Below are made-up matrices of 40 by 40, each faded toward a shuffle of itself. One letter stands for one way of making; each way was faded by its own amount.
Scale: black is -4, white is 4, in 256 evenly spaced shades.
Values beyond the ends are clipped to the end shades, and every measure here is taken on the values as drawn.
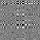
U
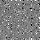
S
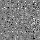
S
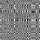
U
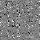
S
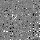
S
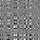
U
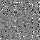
S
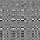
U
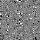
S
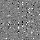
S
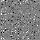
S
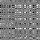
U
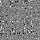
S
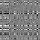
U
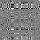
U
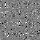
S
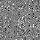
S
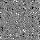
S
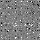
S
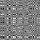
U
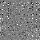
S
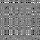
U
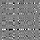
U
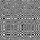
U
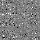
S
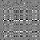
U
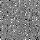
S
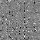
S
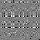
U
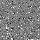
S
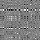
U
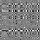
U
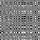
U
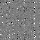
S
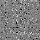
S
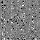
S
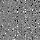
S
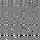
U
